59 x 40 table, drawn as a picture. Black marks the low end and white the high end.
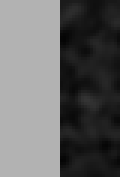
The table splits into one row of 2 panels. Panel 1,1: high, flat. Panel 1,2: very low, blotchy, faint in contrast.
